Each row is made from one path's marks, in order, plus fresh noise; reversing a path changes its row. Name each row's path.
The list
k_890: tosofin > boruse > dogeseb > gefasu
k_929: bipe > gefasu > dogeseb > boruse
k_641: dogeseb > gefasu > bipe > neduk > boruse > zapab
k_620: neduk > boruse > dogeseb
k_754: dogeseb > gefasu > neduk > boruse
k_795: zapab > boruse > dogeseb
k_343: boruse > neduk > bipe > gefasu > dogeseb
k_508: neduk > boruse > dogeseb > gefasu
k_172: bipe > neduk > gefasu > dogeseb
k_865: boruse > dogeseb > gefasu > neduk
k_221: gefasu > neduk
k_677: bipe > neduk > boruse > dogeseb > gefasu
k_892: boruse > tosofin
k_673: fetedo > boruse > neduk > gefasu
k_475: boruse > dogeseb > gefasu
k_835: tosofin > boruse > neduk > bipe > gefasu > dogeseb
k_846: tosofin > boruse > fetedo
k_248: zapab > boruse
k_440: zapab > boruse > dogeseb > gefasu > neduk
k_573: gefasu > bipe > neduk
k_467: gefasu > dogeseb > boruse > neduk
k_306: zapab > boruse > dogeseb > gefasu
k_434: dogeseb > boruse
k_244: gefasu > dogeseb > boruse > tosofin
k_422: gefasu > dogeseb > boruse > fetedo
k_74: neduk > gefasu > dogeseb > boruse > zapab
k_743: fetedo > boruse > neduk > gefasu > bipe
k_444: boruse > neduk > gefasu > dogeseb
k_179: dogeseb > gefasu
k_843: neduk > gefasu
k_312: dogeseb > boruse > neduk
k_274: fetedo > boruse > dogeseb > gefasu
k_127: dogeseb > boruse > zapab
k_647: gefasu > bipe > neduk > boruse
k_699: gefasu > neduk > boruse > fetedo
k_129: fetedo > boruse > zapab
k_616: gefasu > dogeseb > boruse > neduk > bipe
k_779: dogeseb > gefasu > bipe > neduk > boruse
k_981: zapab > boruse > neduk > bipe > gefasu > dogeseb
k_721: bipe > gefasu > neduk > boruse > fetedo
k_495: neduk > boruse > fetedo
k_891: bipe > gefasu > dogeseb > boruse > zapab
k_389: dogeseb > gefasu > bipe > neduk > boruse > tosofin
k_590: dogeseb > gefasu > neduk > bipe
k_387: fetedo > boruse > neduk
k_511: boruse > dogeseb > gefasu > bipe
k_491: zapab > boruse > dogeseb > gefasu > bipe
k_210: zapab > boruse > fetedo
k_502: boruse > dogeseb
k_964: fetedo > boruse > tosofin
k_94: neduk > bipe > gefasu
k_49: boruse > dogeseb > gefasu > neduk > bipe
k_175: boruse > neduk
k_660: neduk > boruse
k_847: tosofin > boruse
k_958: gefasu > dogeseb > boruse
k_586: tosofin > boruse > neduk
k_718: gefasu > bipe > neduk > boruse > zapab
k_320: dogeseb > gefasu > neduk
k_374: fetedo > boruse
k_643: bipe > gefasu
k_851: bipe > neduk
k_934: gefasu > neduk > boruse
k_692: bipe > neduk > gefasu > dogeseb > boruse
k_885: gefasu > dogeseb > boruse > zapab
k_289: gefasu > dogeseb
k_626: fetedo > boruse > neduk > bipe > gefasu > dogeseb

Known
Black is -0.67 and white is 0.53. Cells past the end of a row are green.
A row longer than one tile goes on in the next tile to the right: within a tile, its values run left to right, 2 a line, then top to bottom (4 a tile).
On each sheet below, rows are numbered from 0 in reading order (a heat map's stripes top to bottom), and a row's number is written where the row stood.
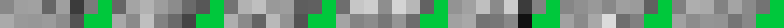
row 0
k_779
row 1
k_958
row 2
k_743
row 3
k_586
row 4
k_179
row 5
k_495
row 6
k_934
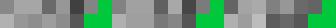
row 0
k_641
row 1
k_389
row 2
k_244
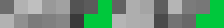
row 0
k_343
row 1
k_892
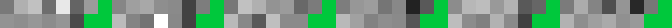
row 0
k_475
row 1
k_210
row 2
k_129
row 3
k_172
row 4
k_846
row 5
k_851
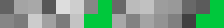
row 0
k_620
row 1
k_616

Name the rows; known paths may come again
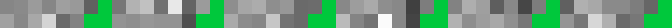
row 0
k_495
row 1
k_475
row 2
k_699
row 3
k_210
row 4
k_718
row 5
k_434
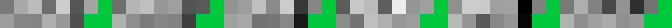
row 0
k_306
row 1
k_343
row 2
k_179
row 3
k_502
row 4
k_590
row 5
k_851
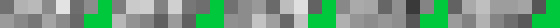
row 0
k_274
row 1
k_847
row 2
k_660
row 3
k_641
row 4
k_467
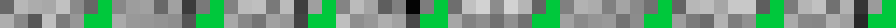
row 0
k_374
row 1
k_779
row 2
k_440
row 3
k_573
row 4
k_586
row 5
k_934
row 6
k_387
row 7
k_491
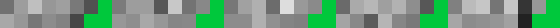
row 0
k_444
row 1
k_677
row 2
k_508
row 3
k_673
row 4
k_511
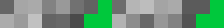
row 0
k_244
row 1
k_626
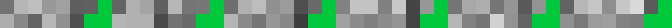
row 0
k_743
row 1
k_892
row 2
k_981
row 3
k_865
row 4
k_248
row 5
k_175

